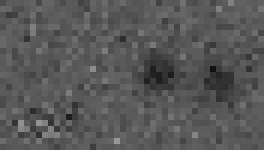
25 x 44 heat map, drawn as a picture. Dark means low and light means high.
Mirror symmetry: none. Roughest part: bottom left. Dips: two. Odd patch: rougher, in the bottom left. Slope: none.
